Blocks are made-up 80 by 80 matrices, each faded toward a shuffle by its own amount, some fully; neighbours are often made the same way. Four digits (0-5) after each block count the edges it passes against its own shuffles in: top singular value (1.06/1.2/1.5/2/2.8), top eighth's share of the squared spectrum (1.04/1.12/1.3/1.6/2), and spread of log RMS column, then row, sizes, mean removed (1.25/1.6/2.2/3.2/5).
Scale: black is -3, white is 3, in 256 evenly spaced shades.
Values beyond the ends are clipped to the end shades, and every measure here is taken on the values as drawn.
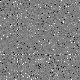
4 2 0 0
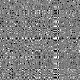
5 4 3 3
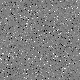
0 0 0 0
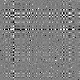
5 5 3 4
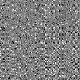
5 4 3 2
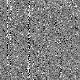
2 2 3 0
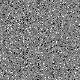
1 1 2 0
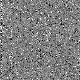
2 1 2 0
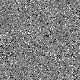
2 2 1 0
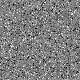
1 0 0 0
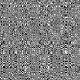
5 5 3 3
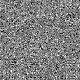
3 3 1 1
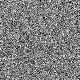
0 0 0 0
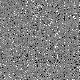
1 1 2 0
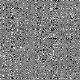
2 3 3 3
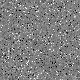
0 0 0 0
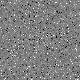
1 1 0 0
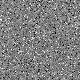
0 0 0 0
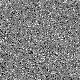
0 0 0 0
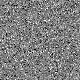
1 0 0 0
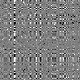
5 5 4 3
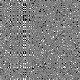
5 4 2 2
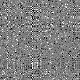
4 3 2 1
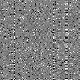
4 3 2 2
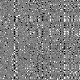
5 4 3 2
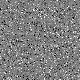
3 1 0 0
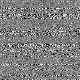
2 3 0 4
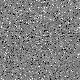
2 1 0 0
